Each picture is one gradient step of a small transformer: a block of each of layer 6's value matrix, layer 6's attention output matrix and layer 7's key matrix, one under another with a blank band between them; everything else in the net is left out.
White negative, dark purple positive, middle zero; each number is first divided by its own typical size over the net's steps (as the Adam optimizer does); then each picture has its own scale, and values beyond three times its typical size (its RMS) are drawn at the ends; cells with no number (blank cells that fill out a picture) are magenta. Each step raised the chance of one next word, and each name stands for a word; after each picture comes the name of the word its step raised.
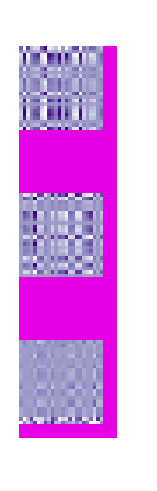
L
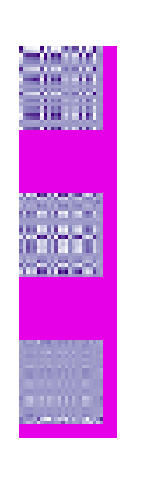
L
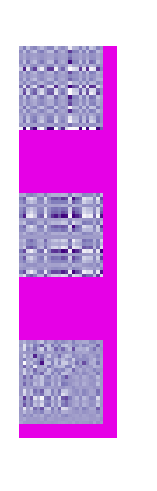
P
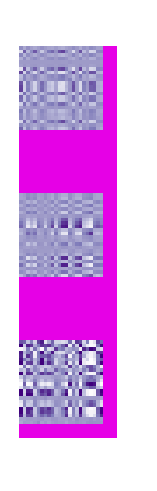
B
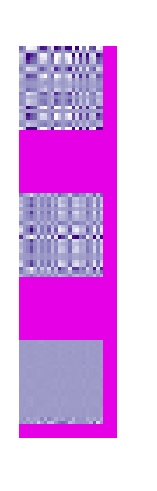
L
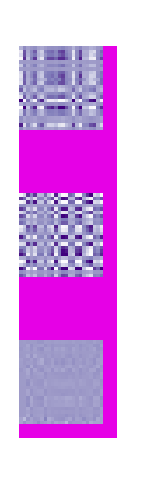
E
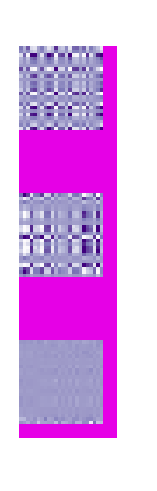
L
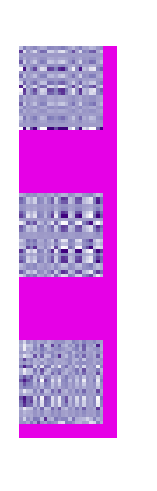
P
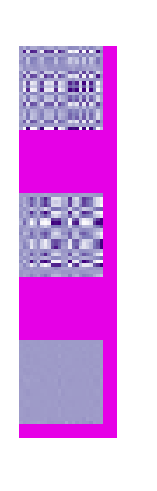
B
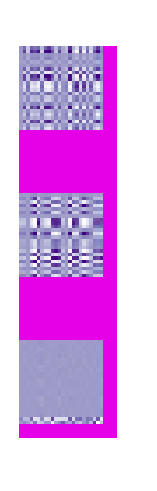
B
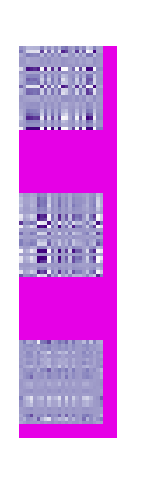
P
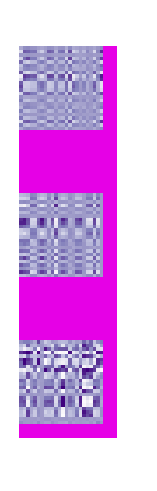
B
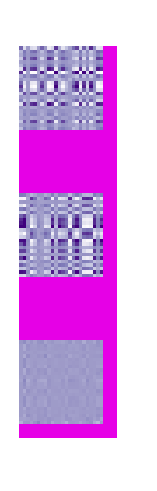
B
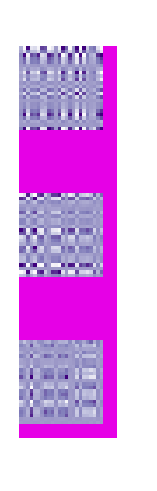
L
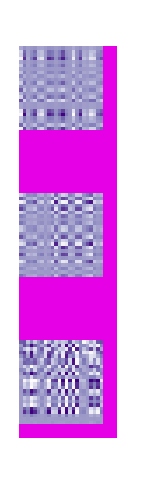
E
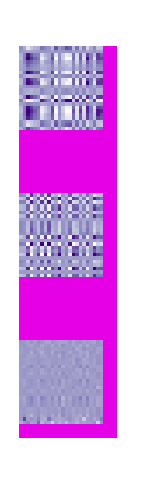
E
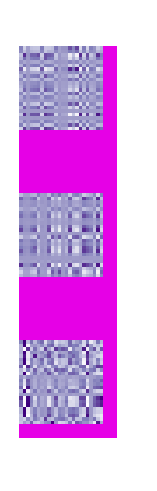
L
